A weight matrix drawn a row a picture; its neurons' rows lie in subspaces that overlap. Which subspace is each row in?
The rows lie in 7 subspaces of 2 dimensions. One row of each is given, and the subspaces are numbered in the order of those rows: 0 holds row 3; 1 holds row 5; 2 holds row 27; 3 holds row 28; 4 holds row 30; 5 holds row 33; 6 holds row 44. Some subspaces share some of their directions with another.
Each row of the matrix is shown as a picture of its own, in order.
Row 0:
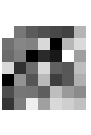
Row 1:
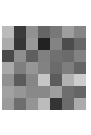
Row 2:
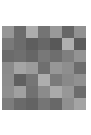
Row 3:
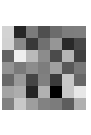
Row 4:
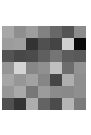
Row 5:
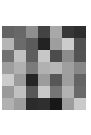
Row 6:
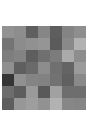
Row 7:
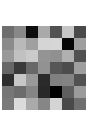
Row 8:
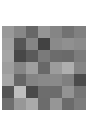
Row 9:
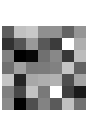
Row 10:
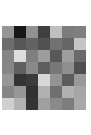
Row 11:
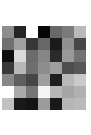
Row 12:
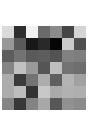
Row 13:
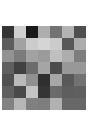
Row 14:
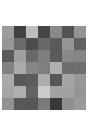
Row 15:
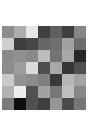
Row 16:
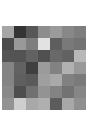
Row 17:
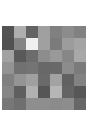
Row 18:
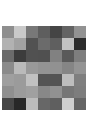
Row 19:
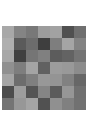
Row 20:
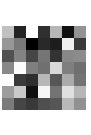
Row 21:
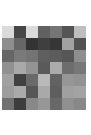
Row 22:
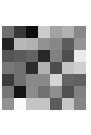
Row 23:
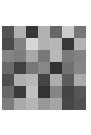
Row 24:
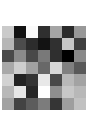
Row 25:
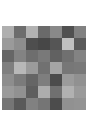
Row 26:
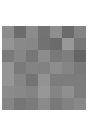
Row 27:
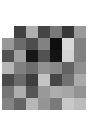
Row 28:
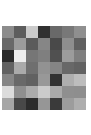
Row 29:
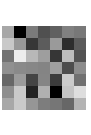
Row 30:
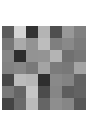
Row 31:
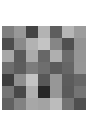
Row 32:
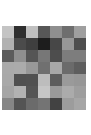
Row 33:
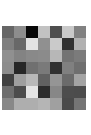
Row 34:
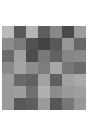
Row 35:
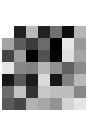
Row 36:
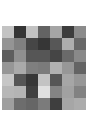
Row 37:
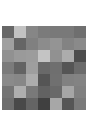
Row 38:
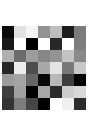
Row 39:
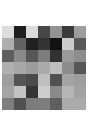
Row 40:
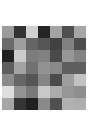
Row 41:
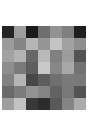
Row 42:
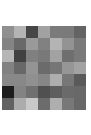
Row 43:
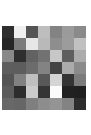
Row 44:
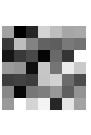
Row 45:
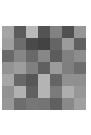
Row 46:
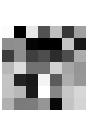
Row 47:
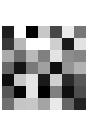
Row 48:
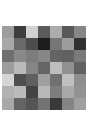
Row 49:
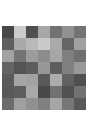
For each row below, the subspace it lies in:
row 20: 5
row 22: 6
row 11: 3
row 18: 4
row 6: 2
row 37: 6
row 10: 4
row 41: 1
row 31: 1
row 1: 5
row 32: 5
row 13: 1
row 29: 0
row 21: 1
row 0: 2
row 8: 3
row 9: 0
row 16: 6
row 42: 3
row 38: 5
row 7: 0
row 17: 0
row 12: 1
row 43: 0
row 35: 2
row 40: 3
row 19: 3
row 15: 6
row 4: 4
